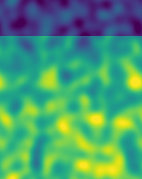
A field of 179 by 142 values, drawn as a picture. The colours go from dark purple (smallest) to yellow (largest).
Seam: horizontal, 20% of the way down, the bottom part higher. Slope: up to the bottom. Lone odd cells: none.
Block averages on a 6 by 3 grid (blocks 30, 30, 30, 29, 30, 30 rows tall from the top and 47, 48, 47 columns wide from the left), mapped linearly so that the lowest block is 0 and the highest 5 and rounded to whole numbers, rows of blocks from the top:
000
223
444
444
455
455
